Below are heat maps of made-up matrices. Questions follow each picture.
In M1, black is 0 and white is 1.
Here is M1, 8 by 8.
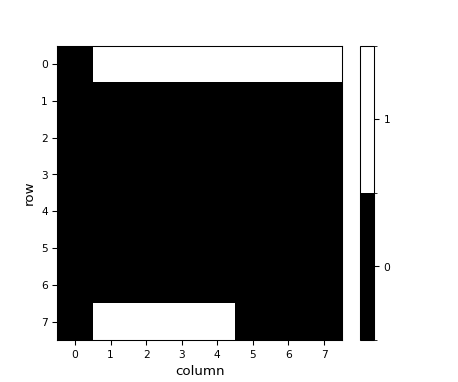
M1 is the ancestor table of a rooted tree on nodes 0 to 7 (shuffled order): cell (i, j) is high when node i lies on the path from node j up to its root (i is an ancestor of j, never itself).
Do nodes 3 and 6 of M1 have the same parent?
no
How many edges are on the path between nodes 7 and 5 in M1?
2
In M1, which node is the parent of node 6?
0
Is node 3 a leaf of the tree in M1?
yes
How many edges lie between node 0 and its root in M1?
0
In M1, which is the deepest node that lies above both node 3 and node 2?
7
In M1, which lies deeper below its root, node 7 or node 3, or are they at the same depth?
node 3
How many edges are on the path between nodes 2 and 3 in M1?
2
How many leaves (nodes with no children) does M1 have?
6
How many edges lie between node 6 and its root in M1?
1
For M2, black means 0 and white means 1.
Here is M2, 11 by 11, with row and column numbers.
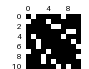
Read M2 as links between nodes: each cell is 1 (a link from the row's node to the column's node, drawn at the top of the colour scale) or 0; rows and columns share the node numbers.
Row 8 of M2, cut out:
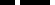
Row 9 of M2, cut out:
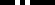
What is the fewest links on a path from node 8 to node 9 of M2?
2
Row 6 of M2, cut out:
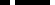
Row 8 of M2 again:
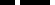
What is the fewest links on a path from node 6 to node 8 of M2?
2
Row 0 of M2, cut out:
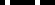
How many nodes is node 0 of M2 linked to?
2
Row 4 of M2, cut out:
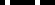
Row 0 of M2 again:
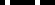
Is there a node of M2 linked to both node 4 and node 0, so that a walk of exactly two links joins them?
yes
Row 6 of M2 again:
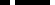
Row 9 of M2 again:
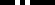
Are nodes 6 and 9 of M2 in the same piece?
yes
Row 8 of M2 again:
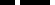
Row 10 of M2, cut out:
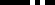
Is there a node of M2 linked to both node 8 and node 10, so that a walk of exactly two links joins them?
no
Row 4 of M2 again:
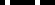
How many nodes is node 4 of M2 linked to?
2
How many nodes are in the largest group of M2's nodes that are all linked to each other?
2
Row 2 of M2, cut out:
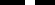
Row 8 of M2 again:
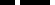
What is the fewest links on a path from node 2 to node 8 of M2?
3
